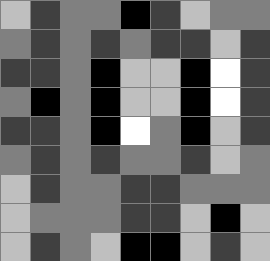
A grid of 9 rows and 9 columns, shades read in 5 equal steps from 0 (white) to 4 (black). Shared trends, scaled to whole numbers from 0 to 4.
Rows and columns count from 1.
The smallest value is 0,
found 3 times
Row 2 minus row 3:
-1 0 0 -1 1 2 -1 1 0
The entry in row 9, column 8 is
3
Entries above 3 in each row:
1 0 2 3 2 0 0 1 2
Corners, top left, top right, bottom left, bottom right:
1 2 1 1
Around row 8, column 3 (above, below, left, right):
2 2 2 2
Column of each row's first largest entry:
5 2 4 2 4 2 2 8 5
